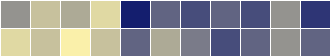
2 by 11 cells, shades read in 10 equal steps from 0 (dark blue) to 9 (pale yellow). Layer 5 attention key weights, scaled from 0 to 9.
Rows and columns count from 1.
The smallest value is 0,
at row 1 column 5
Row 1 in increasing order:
0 1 2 2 3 3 5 5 6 7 8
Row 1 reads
5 7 6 8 0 3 2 3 2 5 1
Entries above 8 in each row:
0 1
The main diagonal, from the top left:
5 7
